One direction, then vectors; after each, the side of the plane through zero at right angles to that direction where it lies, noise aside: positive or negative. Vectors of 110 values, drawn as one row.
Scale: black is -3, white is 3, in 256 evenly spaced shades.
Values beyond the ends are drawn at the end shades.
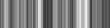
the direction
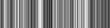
positive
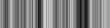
negative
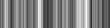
positive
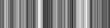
positive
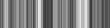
positive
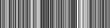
positive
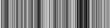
negative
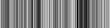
negative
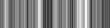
positive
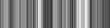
positive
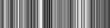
positive
